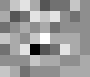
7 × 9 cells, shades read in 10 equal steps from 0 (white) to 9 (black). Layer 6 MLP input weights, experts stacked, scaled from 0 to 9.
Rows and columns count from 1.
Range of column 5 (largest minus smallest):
6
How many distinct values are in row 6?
3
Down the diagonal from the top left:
4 6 3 2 6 3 3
